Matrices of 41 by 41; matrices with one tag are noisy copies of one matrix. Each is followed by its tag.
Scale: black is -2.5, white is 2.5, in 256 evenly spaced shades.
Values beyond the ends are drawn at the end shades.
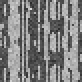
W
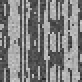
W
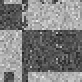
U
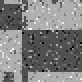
U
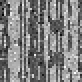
W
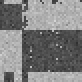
U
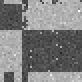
U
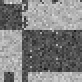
U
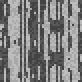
W
